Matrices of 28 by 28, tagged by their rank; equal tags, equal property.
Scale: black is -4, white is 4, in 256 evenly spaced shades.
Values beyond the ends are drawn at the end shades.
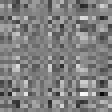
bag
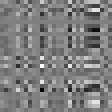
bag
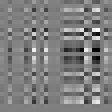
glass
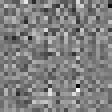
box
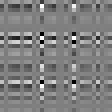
glass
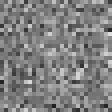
box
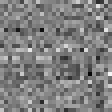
box
